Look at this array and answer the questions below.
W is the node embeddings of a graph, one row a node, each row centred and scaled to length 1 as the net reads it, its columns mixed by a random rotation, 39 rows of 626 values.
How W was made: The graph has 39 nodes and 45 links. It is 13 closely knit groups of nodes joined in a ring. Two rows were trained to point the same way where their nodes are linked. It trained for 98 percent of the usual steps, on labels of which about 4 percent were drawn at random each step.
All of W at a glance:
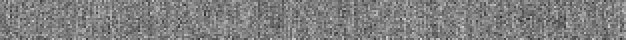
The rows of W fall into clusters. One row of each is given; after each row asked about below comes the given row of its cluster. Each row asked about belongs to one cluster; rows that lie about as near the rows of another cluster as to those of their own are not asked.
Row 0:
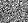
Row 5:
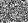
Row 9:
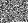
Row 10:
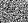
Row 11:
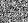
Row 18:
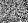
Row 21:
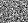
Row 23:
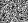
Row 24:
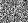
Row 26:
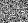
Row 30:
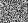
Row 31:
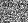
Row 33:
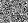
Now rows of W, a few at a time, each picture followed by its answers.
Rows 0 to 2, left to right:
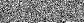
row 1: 21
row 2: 0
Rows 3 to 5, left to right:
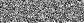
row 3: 9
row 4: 18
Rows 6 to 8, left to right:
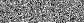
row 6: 11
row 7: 24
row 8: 21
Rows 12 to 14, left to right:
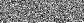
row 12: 5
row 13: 10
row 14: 18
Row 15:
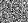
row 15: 10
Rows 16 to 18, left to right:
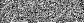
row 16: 23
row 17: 11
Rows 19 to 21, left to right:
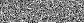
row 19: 26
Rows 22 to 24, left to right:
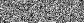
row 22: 31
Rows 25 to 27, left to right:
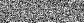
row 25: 0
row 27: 31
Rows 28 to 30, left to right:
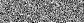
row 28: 33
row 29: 30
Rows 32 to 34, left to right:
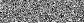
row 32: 24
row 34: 9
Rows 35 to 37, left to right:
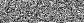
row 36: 5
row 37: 26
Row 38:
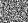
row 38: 30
